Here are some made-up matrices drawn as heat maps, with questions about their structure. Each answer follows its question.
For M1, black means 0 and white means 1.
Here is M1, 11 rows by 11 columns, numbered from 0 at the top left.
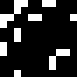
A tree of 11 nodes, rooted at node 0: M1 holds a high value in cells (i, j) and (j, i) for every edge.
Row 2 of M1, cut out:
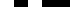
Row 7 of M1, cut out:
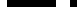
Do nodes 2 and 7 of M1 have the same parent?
yes
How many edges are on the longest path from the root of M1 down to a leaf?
2
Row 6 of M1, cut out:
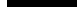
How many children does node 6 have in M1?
0
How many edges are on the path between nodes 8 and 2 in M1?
3
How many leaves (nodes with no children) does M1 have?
8
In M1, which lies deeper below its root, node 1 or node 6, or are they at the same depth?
node 1
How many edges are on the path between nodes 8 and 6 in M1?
3
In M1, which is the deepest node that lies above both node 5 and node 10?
2
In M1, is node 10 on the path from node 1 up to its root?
no
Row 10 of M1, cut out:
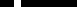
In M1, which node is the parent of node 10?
2
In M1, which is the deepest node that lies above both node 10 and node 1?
2
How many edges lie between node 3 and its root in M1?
1
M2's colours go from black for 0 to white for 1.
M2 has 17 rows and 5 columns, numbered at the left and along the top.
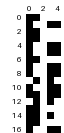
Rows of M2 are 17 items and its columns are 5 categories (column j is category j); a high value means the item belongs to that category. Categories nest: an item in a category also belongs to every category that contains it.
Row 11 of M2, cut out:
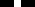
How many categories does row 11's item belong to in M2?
1
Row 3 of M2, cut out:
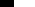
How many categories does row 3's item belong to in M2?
3
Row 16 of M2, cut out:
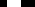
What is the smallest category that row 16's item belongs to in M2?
1
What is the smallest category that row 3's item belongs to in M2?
3
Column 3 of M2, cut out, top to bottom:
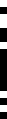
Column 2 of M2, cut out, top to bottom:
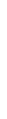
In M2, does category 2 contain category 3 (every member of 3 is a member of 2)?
yes
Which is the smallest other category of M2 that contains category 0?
4
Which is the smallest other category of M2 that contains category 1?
2
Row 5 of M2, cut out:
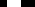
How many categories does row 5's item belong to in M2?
2
